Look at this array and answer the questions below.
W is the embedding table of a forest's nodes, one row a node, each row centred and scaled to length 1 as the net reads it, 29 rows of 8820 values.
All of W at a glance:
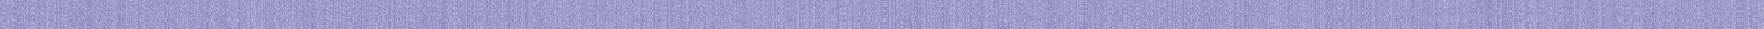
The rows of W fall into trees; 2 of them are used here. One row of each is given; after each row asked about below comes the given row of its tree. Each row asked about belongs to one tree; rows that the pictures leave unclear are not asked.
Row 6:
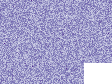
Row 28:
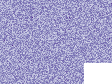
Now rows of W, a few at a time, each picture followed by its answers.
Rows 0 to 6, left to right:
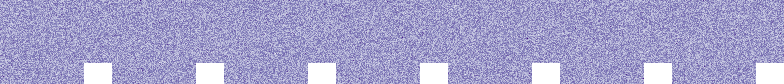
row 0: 28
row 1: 6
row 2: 28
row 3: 6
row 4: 28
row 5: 6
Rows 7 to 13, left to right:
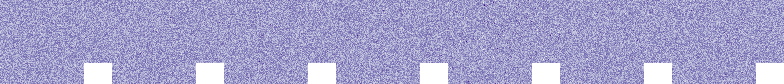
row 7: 28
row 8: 28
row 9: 28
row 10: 6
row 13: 28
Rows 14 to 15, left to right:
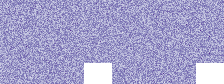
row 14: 28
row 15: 6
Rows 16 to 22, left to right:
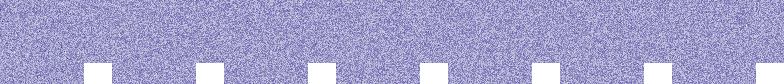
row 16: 6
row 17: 28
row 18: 6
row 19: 6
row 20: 6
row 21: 6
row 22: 28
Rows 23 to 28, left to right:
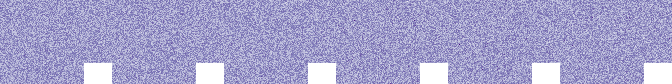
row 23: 28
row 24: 28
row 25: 6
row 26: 28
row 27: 28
